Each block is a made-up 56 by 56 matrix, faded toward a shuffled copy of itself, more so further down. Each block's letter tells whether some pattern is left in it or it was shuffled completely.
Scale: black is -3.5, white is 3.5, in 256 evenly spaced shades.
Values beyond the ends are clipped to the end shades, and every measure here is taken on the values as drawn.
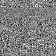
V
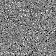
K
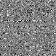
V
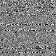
V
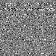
V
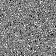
K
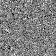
K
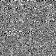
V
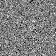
K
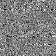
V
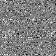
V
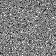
K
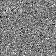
K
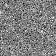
K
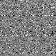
V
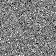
K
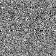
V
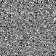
V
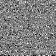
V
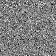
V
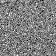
K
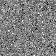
K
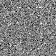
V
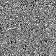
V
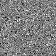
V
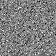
K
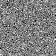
K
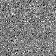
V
